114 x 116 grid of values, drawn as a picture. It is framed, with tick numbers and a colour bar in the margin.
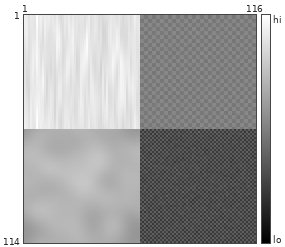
The table splits into 2 rows of 2 panels. Panel 1,1: very high, streaked downward, faint in contrast. Panel 1,2: middling, checkered, faint in contrast. Panel 2,1: high, smooth, faint in contrast. Panel 2,2: low, checkered.
